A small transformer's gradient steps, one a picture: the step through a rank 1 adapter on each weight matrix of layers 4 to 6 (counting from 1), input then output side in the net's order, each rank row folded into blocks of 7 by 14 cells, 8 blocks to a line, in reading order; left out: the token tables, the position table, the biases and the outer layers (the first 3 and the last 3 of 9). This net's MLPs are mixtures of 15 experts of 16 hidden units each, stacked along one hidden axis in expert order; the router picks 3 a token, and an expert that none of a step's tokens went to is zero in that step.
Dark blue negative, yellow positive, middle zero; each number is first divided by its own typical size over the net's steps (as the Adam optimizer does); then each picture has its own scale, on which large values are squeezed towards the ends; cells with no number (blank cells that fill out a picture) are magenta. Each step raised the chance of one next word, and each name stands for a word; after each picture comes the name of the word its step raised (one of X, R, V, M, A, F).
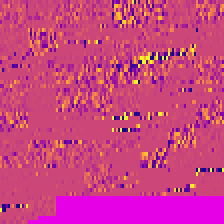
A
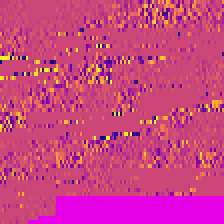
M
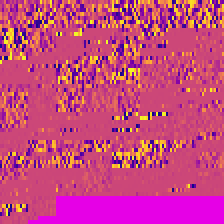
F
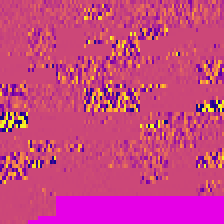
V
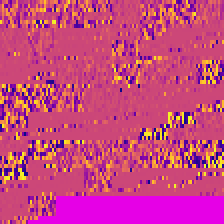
V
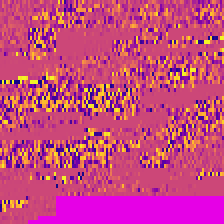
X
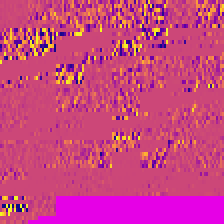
A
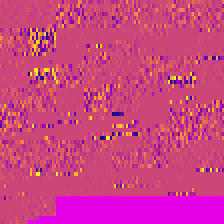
M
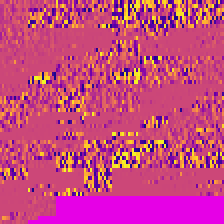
F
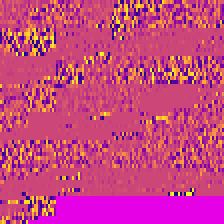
V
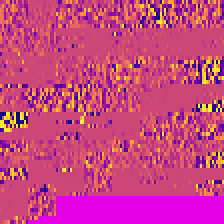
V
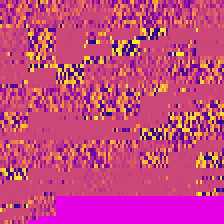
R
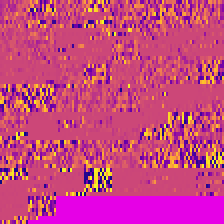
V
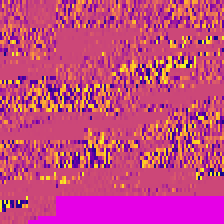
R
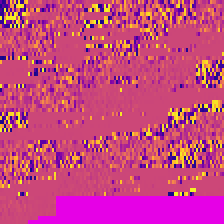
X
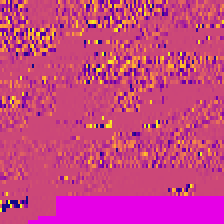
A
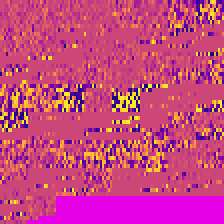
X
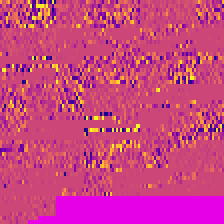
M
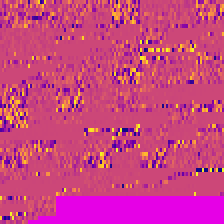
A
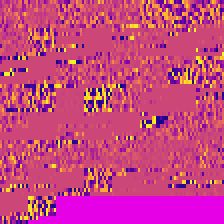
X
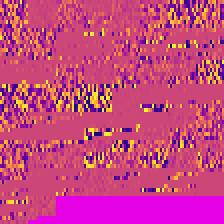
V
